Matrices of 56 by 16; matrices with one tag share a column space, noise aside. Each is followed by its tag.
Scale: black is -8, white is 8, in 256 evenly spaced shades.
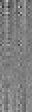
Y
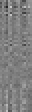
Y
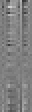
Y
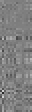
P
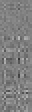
P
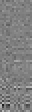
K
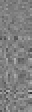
P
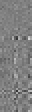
P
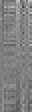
Y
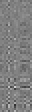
K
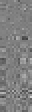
P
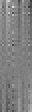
Y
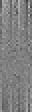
Y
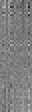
Y
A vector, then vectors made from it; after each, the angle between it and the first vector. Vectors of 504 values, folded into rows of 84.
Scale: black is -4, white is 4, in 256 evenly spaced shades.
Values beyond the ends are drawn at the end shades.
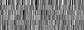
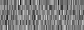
partly opposed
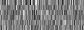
nearly opposite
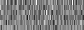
partly opposed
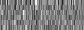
nearly opposite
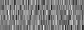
orthogonal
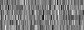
orthogonal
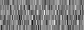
orthogonal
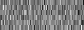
orthogonal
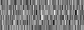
partly opposed
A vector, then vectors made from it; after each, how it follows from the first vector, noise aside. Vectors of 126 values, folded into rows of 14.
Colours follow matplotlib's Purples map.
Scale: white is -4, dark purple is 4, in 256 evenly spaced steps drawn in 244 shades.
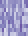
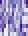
scaled up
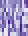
scaled up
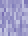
shrunk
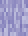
shrunk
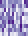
scaled up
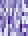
scaled up
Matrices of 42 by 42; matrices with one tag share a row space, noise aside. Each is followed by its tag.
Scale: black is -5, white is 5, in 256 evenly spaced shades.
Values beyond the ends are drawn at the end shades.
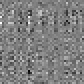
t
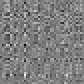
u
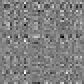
u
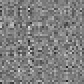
t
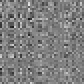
t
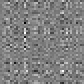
u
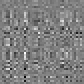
u
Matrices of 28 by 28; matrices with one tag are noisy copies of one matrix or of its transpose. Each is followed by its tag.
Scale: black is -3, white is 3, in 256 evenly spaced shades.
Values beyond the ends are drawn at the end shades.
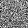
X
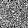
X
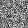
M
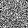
X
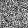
M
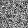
M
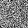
X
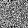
X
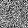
X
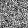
M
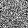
X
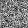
M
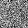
X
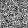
M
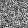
M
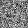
M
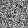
M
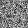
M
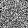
X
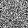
X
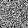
X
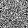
X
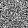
X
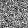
M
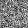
M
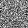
X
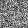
M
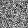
M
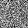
X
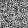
M
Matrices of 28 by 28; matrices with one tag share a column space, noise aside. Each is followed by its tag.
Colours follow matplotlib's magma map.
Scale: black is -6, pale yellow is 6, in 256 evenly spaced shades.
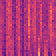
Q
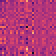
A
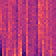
Q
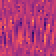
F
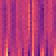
Q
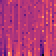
Q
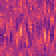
F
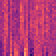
Q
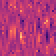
F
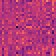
A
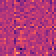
A
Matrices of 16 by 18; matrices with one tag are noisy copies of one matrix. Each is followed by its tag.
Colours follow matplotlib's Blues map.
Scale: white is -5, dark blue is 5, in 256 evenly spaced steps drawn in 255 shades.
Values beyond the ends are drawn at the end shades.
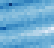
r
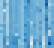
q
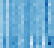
q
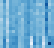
q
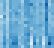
q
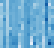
q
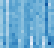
q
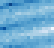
r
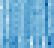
q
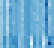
q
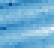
r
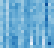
q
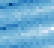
r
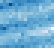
r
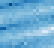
r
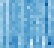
q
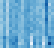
q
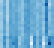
q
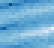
r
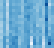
q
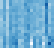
q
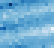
r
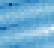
r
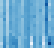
q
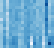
q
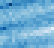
r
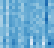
q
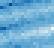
r
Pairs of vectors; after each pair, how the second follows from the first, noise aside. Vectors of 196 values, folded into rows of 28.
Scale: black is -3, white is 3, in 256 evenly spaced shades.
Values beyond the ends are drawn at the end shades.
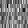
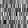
wrapped around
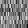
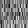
wrapped around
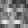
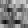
negated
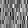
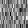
sign-scrambled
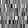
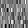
wrapped around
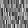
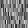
negated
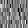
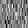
wrapped around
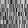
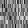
wrapped around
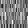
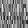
wrapped around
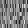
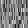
wrapped around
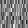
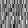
negated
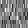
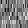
negated
